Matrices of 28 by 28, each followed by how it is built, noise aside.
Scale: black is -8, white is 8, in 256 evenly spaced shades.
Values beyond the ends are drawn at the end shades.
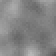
smooth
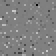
sparse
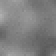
smooth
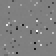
sparse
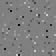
sparse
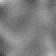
smooth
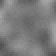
smooth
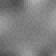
smooth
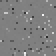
sparse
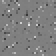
sparse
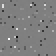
sparse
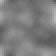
smooth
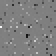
sparse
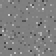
sparse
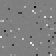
sparse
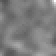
smooth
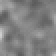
smooth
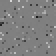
sparse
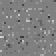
sparse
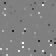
sparse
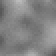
smooth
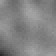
smooth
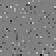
sparse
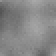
smooth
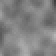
smooth
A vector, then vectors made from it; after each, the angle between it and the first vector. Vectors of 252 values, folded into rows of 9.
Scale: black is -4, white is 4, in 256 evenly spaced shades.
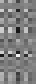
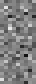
partly aligned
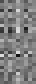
nearly opposite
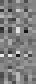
nearly opposite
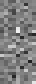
partly opposed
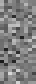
partly aligned
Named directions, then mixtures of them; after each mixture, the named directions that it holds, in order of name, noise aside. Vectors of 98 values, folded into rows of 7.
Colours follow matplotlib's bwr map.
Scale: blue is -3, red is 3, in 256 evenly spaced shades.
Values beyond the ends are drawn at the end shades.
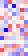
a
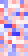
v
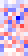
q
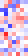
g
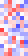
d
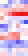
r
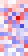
q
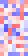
a, v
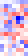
q, r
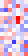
g, q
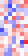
d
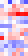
a, r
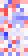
g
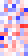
a, q, v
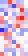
a, g, v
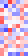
a, v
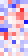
a, g, r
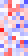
d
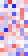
a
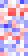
d, r, v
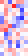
a, g, v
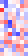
q, v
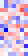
a, q, r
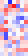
a, g
